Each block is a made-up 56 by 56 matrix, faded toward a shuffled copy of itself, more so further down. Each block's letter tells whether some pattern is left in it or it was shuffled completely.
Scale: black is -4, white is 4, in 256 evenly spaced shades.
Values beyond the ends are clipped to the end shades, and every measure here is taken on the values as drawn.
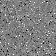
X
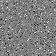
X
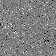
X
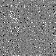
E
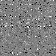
E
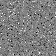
X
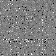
E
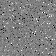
X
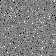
X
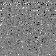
E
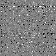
E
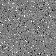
X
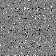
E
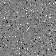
X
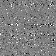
E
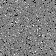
X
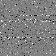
E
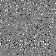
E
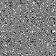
E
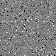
X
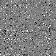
E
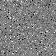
X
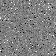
X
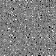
E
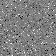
X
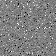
X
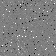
X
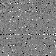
E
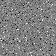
X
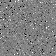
X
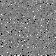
E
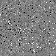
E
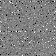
E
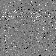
E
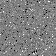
X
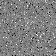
X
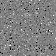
E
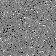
X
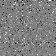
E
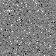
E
